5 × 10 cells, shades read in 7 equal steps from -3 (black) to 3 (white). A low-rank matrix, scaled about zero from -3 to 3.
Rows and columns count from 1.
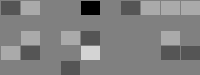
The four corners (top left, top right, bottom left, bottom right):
-1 1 0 0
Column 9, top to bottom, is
1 0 1 -1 0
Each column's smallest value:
-1 -1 0 -1 -3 0 -1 0 -1 -1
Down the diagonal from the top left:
-1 0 0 0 0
